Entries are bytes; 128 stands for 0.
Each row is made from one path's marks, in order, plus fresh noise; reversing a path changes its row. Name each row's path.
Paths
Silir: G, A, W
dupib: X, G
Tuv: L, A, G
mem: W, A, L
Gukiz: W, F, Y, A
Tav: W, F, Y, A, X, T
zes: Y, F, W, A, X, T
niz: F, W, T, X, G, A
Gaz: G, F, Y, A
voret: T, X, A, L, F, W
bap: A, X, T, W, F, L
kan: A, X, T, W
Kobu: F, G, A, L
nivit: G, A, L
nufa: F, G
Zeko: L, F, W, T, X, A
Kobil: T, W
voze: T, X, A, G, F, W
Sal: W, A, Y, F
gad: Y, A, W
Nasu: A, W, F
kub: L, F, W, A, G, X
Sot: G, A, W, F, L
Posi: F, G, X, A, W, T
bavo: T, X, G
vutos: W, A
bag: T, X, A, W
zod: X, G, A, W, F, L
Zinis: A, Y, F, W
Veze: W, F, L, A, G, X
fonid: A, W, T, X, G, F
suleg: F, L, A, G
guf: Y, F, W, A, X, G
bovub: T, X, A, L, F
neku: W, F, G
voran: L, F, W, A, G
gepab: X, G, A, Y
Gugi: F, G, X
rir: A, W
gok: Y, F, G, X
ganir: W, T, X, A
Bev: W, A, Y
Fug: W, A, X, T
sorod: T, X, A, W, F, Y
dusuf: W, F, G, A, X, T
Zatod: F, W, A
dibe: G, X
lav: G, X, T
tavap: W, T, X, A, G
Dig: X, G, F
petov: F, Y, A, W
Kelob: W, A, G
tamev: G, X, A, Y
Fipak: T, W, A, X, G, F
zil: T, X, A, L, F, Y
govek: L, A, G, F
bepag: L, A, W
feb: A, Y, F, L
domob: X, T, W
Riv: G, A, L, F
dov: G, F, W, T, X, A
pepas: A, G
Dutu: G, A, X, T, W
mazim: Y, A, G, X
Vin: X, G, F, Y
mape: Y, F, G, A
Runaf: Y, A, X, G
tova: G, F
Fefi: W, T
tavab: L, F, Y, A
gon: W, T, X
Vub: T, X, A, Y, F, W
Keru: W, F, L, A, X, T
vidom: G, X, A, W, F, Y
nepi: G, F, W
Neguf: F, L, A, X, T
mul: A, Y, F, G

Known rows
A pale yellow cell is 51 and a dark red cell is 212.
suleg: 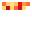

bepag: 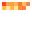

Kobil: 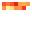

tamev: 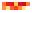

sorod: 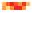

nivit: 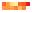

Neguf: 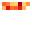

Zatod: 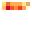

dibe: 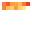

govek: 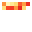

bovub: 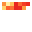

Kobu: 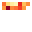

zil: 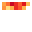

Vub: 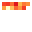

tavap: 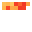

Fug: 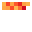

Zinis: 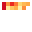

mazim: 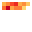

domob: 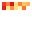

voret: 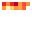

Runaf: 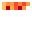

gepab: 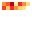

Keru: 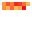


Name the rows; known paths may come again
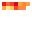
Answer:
voze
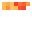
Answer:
Kelob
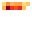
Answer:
niz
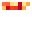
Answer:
Posi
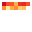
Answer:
Dutu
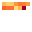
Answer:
mem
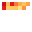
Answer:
rir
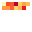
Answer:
vutos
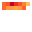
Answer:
gad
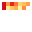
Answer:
Zinis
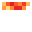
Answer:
sorod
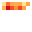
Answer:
Zatod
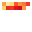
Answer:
Fipak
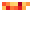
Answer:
Neguf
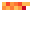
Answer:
Fefi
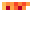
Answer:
Runaf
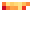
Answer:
feb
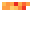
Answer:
neku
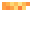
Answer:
kub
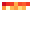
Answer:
Silir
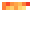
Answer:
dibe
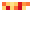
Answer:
suleg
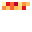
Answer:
Gukiz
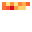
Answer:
Dig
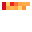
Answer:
kan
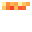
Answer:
Zeko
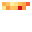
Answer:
voran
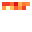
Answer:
Vub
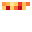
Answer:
nufa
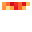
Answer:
zil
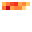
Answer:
mazim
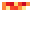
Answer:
vidom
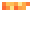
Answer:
mul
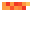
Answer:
dusuf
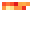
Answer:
Kobil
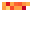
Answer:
Tav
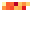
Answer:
ganir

